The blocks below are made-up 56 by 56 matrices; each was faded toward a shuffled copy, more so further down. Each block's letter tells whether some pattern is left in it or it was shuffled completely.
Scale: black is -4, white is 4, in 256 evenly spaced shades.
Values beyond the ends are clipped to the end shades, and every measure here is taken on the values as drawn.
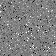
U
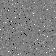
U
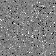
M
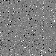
M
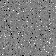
M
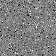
U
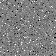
U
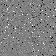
M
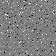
U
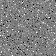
U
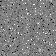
U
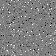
M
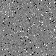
U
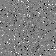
M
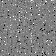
M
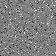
U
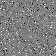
U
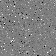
U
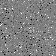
M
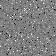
U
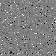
M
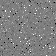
U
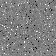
U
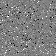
M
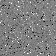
U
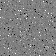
U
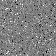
M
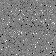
U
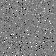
M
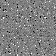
M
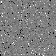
M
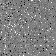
M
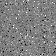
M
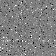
M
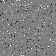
U
